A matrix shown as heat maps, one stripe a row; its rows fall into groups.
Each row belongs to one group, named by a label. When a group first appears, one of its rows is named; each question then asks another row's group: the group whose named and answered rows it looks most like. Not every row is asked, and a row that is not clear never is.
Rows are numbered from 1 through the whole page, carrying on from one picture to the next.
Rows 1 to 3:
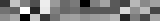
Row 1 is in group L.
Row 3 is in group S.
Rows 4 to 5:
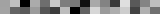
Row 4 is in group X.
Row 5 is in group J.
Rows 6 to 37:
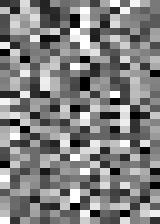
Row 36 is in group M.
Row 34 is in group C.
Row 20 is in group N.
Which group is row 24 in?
X
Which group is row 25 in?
N
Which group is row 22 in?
N
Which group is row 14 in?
X
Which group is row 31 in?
M
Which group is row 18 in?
L
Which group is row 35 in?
J
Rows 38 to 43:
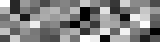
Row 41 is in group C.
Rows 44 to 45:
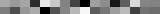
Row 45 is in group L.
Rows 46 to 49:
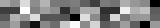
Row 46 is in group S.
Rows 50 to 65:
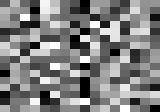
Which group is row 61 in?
L
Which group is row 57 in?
X
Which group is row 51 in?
L
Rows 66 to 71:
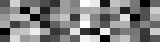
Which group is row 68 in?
N
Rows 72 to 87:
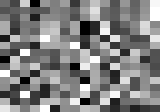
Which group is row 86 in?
C
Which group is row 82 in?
L
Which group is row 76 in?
C
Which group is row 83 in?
X
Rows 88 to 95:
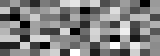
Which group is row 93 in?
X
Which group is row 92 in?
J
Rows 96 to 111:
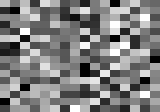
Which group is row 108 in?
X
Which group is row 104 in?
S
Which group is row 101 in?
X
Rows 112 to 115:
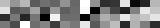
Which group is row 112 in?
N
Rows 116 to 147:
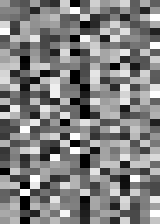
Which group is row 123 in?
J
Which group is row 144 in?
X
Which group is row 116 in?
J
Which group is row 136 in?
J
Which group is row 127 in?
L
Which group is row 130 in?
J
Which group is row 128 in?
X
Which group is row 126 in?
J
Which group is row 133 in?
S
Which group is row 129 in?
X
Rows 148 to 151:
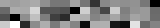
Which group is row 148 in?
S
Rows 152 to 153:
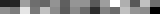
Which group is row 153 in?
S
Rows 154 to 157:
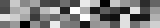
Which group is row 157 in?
X
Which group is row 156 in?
N
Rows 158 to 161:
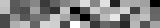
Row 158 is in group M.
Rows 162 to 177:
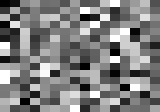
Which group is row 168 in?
L
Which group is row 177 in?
C
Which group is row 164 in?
C
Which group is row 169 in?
L
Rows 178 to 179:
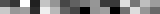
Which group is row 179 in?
L
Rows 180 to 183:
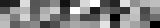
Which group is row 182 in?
L
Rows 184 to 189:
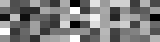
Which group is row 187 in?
J
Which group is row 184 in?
J
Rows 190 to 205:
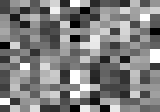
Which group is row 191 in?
X
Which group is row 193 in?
J
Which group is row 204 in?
M
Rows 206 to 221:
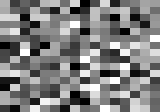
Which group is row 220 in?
L
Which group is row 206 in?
C
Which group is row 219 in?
J
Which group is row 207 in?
J
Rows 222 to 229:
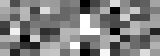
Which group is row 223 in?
L
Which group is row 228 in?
C
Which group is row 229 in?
C
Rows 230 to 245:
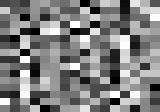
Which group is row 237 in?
X
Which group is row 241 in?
L
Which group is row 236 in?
N
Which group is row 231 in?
M
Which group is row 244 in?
L
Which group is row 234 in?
L
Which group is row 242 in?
S
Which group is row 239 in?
C
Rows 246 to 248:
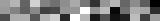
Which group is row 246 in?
S
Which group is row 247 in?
M
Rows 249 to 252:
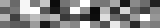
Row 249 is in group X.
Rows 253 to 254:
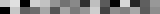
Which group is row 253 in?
X
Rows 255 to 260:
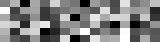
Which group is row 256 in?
M
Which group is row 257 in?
J
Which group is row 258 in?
X
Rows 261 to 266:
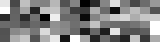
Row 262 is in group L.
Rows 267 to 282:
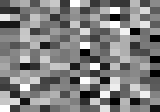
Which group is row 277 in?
S
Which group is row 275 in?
S
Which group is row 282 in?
M
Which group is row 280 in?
C
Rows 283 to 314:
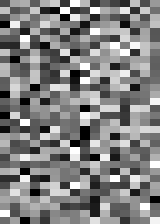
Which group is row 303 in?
J
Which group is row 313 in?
M
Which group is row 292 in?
M
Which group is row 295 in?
N
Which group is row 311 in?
S
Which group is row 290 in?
J
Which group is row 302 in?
L
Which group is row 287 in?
J
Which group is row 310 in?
N
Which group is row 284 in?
J
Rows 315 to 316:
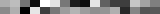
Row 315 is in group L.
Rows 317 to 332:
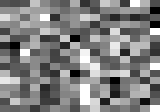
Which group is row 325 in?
N
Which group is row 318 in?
S
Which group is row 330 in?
M
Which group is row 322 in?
J
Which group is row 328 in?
N
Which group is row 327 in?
J
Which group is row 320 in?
S
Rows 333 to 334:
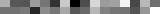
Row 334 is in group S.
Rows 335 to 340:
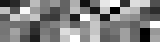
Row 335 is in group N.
